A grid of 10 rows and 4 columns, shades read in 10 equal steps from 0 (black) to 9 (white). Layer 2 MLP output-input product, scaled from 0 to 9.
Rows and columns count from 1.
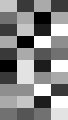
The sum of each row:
17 16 19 20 15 18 21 21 23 19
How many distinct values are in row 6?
4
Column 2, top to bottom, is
2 6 7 0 6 8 8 5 7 3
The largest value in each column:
7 8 9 9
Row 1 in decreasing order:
7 6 2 2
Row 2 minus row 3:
2 -1 -1 -3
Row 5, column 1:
2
